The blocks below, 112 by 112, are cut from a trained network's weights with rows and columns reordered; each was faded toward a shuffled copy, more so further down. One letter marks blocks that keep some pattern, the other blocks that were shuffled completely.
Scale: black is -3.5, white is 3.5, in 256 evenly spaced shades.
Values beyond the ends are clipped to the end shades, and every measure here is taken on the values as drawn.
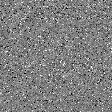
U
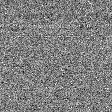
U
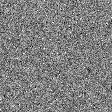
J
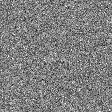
J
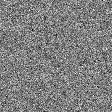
J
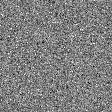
J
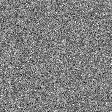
J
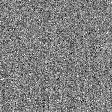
U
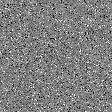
J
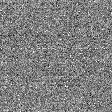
U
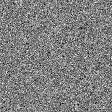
J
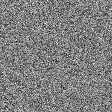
J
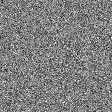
J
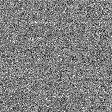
U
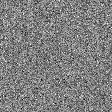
U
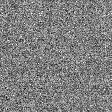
U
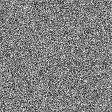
J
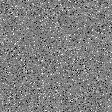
U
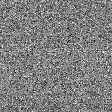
U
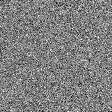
U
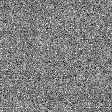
U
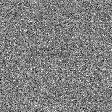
U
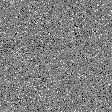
J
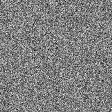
U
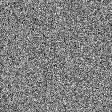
U
